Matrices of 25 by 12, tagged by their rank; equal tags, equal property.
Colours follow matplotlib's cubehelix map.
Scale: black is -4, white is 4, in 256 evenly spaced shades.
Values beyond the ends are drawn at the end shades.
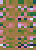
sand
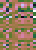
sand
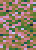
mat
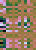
sand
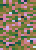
mat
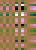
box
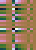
box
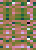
sand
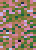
mat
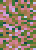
mat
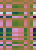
box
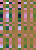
box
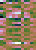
sand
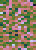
mat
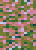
mat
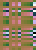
box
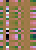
box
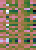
sand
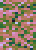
mat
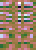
sand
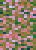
mat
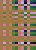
box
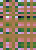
box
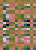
sand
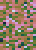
mat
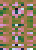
sand
